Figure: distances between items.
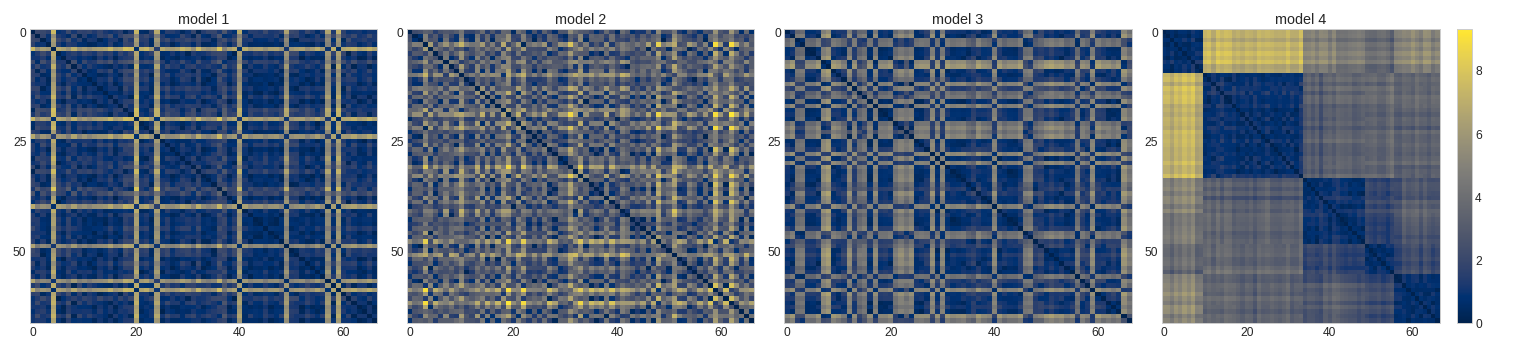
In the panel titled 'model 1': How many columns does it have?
67
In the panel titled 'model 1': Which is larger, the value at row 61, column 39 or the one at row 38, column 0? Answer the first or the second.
the second
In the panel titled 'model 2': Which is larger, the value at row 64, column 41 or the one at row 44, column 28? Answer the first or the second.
the first
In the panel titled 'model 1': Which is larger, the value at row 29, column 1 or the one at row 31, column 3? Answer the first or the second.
the first
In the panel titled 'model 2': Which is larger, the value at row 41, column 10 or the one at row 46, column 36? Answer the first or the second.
the first
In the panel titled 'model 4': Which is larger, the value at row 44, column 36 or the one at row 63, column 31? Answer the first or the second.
the second
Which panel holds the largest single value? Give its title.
model 2
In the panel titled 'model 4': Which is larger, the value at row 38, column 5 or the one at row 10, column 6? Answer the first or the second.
the second
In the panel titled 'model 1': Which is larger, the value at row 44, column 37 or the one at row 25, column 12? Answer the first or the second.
the first
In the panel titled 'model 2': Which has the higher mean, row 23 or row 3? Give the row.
3
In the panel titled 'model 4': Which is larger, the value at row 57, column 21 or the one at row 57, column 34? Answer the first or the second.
the first
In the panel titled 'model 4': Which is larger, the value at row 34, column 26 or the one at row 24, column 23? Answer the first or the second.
the first
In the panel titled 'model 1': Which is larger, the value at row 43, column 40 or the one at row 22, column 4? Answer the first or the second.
the second
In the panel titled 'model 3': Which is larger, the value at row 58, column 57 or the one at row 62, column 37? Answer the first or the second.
the first
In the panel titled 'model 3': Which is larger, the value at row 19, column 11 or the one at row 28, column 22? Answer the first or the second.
the second
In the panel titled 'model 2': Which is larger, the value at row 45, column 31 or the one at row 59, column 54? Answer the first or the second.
the first
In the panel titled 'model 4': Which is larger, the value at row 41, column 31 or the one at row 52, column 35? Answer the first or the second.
the first
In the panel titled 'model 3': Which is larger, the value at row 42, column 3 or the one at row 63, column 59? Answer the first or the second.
the second
